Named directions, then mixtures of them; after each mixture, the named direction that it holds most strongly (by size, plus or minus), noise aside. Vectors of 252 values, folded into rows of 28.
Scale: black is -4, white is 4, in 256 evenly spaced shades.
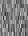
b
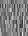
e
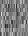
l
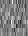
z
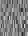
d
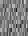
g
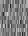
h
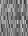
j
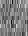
z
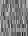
h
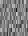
g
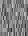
b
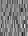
d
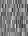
e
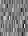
d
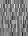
e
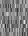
h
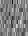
z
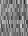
j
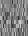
z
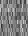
j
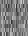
l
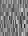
d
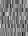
h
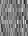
j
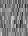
z
